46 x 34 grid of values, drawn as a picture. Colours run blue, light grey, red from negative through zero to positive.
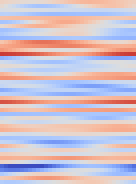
Overall the values sit about 50% of the way up the scale. Horizontal stripes repeat 7 times down the table. There is no overall slope. The grain runs across in streaks.
